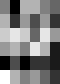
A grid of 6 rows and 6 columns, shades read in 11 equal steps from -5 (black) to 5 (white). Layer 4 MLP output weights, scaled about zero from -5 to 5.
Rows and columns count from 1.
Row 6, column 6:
-3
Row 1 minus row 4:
-1 -7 2 -2 -2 3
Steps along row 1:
down up same down down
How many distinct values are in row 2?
4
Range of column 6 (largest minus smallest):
5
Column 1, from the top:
0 2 3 1 -5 5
